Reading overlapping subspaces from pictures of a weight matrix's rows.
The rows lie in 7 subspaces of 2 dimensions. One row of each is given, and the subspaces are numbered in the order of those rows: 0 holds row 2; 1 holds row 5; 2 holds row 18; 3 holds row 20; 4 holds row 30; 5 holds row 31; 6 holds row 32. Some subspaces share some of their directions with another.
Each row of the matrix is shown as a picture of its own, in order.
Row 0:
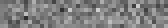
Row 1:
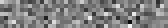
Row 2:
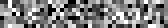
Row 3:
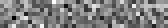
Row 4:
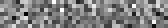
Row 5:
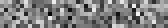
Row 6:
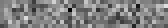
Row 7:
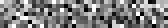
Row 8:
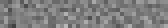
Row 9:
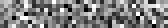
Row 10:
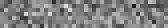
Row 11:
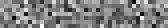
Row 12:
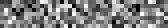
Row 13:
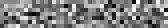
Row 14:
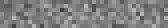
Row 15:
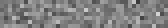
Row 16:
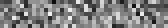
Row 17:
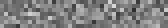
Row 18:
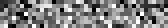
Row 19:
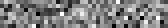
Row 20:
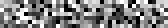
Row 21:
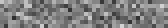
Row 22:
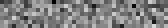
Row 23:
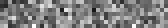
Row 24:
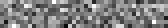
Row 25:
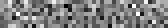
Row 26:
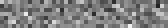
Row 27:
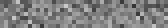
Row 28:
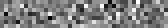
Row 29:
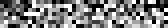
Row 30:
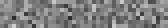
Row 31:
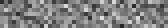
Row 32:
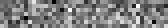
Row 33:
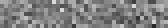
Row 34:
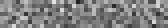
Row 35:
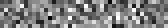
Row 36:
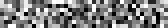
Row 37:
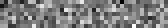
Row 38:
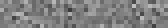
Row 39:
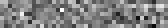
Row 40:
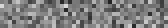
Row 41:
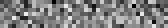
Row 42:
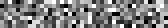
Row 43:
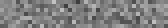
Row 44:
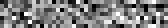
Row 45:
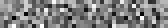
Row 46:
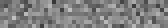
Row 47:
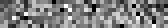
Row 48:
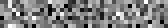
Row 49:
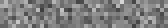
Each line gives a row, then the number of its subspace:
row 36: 4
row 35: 1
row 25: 0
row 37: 2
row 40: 2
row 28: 1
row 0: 6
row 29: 1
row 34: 5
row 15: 3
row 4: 5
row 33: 0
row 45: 4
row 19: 4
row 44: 0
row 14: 4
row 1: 5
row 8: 3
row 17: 1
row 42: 2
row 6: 6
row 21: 5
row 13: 1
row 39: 0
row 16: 1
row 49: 2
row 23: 2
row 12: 6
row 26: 5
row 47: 6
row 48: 0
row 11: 3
